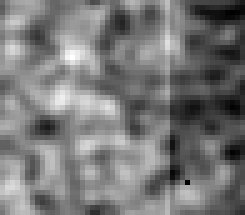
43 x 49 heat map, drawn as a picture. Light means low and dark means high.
Lone odd cells: 1, higher than its neighbours. Grain: blotchy. Stripes: none. Seam: vertical, 70% of the way across, the right part higher.
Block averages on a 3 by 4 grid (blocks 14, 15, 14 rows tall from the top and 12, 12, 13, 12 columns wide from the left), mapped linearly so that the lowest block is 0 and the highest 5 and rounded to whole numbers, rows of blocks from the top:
1 1 1 5 | 1 0 3 5 | 0 1 1 3
